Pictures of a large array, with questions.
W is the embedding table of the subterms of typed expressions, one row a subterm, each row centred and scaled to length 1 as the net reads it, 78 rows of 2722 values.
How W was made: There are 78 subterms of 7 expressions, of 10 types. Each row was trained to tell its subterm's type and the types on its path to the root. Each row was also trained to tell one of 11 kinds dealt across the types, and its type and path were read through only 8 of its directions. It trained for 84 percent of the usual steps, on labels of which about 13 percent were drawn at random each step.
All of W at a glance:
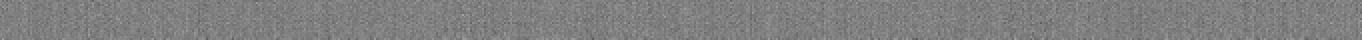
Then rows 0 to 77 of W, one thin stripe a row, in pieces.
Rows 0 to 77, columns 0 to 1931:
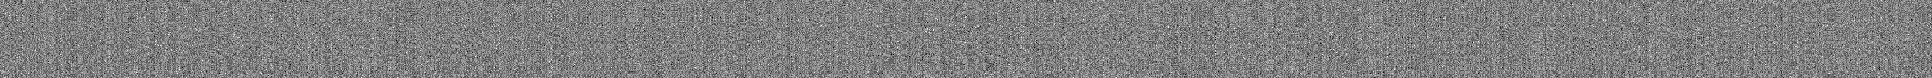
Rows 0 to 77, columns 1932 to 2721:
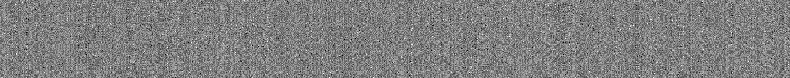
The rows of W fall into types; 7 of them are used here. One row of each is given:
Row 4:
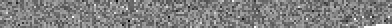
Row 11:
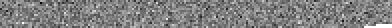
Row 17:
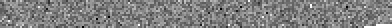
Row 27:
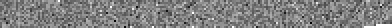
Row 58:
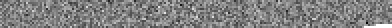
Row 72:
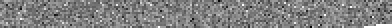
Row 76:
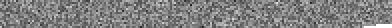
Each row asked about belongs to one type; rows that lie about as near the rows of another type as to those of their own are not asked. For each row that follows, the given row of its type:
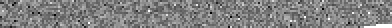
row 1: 72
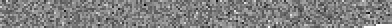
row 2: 76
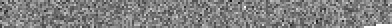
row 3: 72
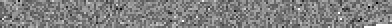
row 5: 17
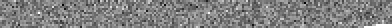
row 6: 4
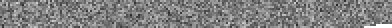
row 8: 11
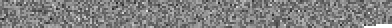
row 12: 4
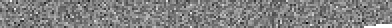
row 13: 76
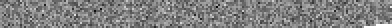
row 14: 58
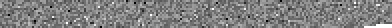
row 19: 11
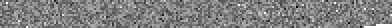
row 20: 11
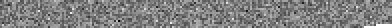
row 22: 4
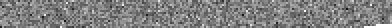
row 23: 72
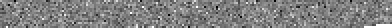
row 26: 17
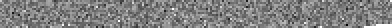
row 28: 58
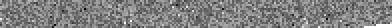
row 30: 76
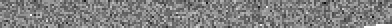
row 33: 27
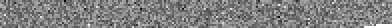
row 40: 76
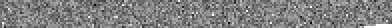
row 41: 4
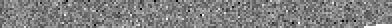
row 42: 4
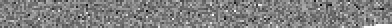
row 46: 58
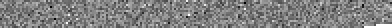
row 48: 11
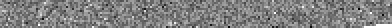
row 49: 58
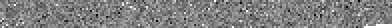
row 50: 27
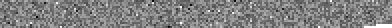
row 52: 27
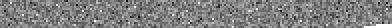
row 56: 58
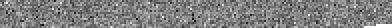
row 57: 4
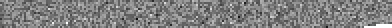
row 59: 17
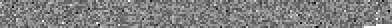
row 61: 27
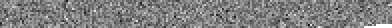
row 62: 4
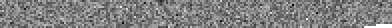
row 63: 17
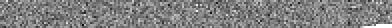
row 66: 72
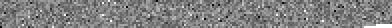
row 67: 27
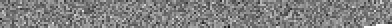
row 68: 27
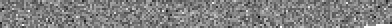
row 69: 27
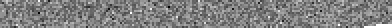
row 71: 72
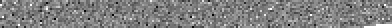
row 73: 72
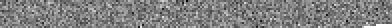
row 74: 76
